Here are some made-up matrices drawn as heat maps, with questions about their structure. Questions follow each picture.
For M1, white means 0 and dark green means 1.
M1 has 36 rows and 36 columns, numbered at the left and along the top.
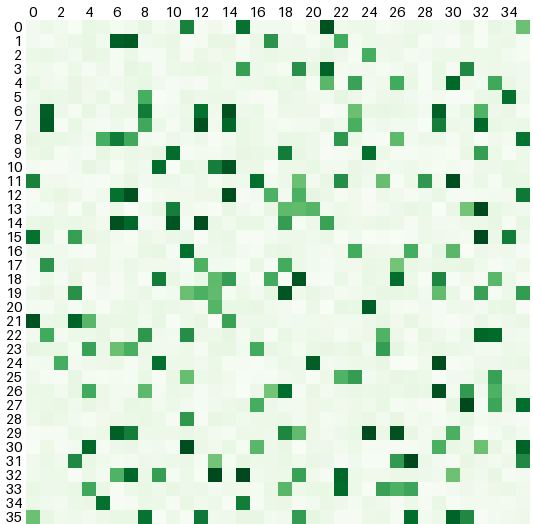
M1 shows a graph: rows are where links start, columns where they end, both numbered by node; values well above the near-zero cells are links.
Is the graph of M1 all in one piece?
yes
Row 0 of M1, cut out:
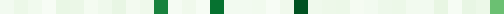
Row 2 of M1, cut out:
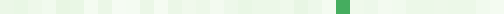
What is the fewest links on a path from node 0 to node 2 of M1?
5
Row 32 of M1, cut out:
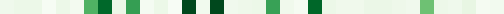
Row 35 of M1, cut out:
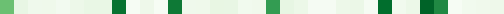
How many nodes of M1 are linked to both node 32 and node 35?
2
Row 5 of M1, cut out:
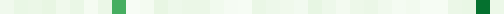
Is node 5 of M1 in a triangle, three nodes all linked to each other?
no
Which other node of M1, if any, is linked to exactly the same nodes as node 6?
node 7
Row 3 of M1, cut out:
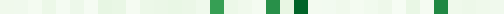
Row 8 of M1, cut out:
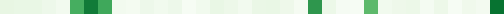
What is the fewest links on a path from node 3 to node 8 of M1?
3
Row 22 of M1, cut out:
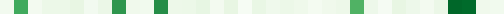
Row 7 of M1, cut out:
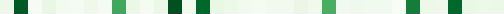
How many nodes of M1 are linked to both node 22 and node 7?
3
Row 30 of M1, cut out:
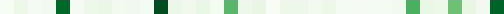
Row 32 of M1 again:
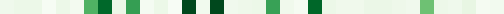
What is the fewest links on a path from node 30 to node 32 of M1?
1
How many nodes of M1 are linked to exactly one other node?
2
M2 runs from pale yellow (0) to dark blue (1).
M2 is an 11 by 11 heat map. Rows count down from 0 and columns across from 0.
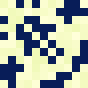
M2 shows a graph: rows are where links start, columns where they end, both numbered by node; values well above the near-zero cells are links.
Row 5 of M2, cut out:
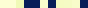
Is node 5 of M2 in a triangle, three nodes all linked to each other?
yes
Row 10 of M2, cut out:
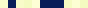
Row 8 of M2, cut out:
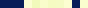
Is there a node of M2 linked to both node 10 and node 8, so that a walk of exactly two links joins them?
yes
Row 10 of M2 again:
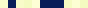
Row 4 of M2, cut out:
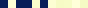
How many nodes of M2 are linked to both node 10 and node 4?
1
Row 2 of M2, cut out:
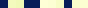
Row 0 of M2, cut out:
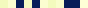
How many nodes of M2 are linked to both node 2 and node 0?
2
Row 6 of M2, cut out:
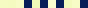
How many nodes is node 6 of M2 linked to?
4
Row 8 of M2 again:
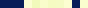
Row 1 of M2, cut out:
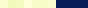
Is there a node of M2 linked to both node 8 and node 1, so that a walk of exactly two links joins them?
yes
